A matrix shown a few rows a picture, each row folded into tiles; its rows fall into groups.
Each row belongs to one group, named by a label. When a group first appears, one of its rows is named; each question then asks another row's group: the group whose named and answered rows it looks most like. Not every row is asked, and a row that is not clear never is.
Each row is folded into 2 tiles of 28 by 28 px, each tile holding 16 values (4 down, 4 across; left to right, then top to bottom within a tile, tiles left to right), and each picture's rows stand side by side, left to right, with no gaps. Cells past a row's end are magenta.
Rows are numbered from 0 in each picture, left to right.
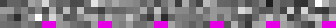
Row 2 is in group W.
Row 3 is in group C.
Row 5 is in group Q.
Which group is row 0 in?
Q
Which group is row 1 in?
Q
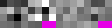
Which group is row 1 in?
W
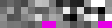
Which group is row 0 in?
Q
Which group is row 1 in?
Q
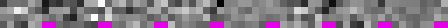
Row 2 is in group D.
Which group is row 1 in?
Q
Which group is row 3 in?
C
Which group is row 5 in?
C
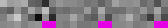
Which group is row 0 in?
W
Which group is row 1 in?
W
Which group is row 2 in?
W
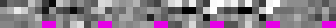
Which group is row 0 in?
C
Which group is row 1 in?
D
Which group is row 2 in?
W
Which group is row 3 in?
D
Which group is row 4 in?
D
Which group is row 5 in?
W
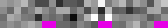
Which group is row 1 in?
Q
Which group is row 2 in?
D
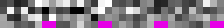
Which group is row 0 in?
Q
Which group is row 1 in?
D
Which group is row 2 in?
C
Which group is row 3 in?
Q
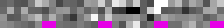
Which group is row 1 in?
Q
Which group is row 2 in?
D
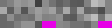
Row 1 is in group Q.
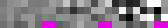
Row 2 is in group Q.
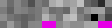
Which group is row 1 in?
W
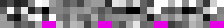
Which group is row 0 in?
Q
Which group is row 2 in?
D
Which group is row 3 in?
D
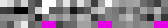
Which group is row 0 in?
D
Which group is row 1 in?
D
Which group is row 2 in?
W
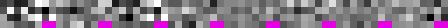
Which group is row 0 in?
Q
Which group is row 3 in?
C
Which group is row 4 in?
W
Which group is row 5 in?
D
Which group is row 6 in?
C
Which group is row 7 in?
W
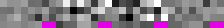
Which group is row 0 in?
W
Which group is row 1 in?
D
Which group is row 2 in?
Q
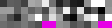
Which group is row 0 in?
Q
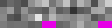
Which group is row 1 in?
D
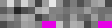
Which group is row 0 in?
D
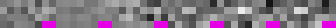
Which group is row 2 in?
W
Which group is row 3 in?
C
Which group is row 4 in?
C
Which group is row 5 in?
C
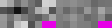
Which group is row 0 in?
D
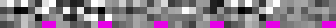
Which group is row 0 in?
D
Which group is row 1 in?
Q
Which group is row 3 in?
C
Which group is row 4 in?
D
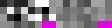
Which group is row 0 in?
Q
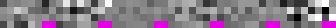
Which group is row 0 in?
C
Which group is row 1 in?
D
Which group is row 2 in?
W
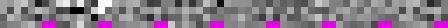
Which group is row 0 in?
W
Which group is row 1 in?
D
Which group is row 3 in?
C
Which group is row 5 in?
Q
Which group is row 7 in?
W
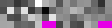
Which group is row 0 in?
Q
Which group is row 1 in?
C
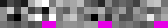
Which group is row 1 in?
W
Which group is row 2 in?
Q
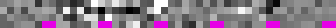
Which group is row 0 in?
W
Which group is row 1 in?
Q
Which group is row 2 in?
D
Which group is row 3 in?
C
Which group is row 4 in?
C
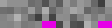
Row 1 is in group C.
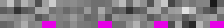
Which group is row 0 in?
D
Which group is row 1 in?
W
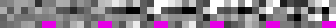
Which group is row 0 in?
W
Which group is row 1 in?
D
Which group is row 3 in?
D
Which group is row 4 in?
D
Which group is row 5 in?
Q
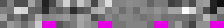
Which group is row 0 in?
C
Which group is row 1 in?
D
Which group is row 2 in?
W
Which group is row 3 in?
C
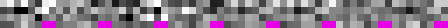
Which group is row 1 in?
W
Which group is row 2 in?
Q
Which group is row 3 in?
C
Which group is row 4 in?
D
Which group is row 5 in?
D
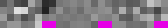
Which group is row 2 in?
Q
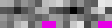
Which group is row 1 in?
D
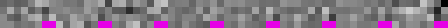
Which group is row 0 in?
Q
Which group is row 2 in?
D
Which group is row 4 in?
W
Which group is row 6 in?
W
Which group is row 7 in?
C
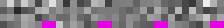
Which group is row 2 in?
W
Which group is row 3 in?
Q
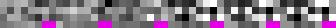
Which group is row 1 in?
C
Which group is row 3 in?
Q
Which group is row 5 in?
Q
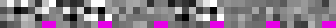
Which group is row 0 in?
D
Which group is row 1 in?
Q
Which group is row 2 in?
W
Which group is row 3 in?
Q
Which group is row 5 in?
C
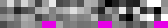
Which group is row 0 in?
D
